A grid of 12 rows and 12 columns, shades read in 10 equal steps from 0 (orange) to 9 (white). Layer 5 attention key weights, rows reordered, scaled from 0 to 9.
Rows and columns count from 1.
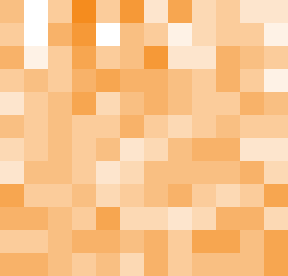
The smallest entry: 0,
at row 1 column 4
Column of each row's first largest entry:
2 2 2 12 1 8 6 1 5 8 1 6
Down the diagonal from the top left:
4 9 5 3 6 3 6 4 5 3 4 2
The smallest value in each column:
2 3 3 0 2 1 1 2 2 2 3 2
